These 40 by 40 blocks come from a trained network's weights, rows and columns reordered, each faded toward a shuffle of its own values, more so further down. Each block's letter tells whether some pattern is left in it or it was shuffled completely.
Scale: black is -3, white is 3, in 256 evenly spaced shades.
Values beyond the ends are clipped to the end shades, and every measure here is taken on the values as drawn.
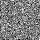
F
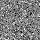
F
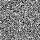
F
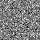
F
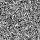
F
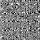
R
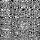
R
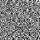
R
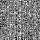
R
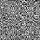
R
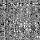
R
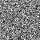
F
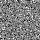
F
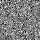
F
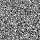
F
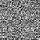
R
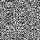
R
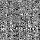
R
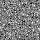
F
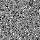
F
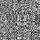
R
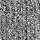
R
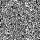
F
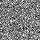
F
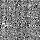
R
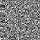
R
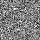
F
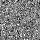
F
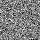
F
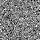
F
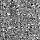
R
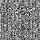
R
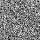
F
